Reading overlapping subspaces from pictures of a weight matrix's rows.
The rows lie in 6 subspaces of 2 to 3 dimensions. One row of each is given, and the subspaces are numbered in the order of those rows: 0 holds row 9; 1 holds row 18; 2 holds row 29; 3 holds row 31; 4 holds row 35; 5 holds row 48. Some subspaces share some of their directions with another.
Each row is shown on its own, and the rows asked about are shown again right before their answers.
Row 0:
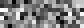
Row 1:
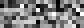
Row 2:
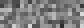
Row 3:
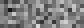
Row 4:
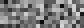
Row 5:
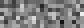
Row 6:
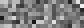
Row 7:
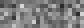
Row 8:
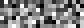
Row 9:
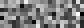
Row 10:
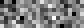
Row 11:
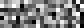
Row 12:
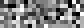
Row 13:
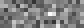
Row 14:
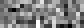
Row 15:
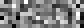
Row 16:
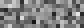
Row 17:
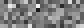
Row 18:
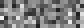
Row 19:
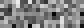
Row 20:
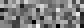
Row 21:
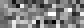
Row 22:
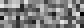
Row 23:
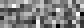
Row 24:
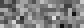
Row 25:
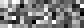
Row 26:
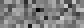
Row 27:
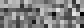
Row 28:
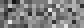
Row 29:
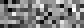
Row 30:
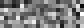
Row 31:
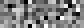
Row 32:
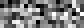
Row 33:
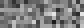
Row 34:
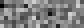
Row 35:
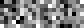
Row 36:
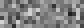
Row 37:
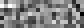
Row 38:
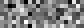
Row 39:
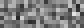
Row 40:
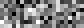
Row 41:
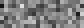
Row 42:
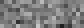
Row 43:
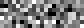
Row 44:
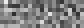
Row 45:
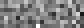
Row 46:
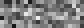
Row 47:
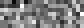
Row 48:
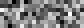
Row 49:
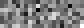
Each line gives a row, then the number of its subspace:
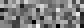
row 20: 0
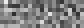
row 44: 2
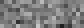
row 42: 4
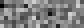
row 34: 0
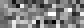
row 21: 0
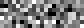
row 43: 0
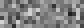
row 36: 1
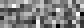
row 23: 4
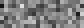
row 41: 1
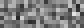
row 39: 3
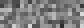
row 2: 3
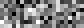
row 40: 1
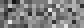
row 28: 2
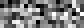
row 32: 1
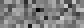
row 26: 3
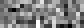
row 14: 4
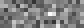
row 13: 0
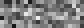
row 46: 1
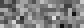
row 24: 4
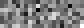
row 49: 3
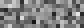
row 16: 5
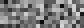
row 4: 2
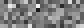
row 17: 3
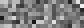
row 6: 2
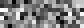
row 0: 5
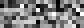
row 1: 1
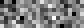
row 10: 4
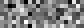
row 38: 3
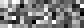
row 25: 2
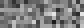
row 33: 0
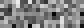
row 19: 3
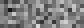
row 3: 2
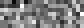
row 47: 5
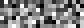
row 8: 5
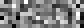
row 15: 1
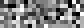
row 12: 3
